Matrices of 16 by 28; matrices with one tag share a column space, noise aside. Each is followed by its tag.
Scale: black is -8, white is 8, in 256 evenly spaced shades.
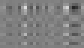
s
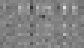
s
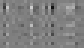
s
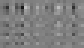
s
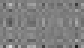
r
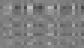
s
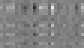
s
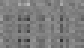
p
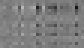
s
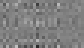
r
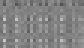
p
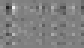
s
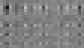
s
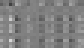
p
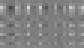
s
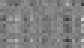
p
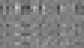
s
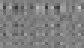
s
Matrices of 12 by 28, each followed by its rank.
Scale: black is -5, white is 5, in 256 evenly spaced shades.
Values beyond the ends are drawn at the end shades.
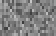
full rank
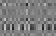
two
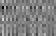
two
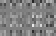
two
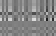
one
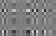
one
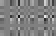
one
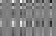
one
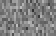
full rank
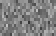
full rank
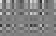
one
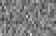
full rank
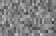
full rank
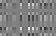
one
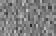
full rank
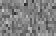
full rank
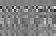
two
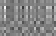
two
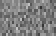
full rank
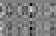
two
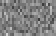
full rank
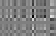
one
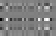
one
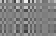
one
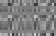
two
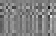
two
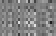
two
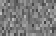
full rank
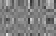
two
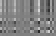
one
